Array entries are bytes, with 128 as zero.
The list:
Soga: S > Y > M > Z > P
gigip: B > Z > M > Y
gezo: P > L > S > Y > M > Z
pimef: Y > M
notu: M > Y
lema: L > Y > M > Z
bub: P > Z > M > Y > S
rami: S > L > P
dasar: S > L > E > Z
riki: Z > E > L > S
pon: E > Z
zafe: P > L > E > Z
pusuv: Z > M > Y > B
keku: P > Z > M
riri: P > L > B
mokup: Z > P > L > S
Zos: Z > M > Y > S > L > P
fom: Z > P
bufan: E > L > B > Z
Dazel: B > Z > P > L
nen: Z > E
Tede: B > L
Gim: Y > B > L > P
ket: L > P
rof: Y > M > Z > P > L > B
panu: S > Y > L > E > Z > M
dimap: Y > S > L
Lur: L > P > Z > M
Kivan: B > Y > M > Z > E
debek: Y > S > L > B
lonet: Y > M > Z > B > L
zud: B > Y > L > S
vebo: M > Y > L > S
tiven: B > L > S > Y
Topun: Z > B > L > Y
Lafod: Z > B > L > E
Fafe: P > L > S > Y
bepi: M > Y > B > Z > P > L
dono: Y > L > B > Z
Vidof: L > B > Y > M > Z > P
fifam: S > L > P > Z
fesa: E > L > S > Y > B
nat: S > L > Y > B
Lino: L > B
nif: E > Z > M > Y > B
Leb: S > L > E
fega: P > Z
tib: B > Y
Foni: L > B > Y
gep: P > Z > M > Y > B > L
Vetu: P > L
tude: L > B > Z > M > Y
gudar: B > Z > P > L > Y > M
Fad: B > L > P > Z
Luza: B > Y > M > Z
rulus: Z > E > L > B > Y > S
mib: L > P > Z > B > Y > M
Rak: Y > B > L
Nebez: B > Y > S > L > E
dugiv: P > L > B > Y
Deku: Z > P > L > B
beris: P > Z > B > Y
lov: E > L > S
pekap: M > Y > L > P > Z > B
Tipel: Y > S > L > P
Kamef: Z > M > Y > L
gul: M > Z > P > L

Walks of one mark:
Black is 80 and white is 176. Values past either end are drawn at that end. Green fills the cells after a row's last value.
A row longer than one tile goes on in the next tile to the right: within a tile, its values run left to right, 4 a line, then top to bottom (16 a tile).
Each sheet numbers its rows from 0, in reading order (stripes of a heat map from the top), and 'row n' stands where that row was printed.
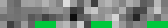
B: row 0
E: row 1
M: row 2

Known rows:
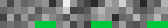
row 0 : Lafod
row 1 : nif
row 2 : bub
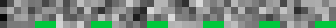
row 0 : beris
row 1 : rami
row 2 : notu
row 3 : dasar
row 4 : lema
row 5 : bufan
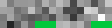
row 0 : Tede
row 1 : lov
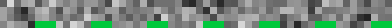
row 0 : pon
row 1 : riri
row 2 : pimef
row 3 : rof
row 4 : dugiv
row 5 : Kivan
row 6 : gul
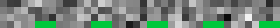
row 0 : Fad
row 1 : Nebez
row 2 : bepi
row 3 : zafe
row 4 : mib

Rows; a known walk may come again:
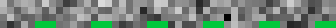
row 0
Tede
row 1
Nebez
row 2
Luza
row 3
Kivan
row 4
keku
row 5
pusuv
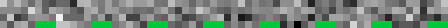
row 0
Vetu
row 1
dasar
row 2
fega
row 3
dimap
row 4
nen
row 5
lonet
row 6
Fad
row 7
gigip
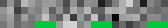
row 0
bufan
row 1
Lur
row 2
gep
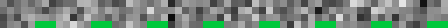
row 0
Lafod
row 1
zafe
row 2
Foni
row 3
beris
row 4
debek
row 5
Deku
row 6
notu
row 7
bub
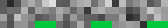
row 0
tiven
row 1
tib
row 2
pon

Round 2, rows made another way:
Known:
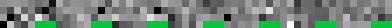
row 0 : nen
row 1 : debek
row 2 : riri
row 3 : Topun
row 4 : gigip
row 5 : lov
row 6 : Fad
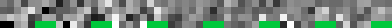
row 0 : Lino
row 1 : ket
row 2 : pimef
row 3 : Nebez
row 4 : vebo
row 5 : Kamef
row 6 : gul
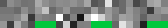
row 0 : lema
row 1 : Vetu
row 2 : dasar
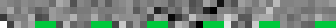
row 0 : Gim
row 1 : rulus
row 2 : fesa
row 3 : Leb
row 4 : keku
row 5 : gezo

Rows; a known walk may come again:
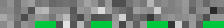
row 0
bepi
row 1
Dazel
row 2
Lur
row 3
fesa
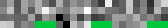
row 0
lonet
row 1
tib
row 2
fom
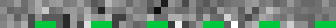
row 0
Luza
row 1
Fafe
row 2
Lafod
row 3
mokup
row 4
gul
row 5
bufan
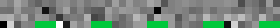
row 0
Deku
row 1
Gim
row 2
debek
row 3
gezo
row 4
riki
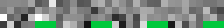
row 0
Vetu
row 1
dasar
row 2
beris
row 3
pusuv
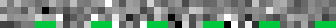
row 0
riri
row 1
fega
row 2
pimef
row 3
Foni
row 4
Tede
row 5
zud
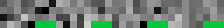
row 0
Leb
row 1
dugiv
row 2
nat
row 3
panu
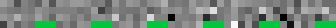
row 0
rulus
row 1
pekap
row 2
zafe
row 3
gigip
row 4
nif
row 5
tude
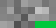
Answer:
gep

